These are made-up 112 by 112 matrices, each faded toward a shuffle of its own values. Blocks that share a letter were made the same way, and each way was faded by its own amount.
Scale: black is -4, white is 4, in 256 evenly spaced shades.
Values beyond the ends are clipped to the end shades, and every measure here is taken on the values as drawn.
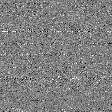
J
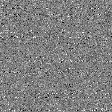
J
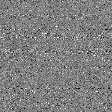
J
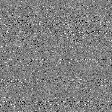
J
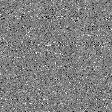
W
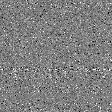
W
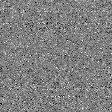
W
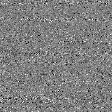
J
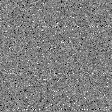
W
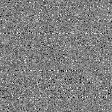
J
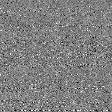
J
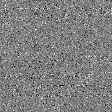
W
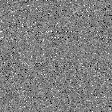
W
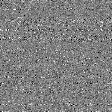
J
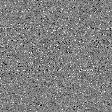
W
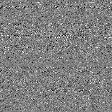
J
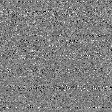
J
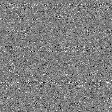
J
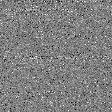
W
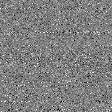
J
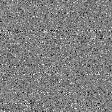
J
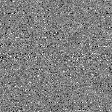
J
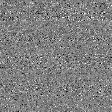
J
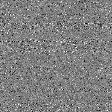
W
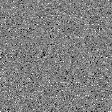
J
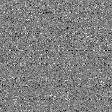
J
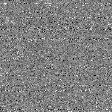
J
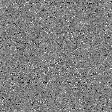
W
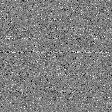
W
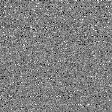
J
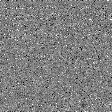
W
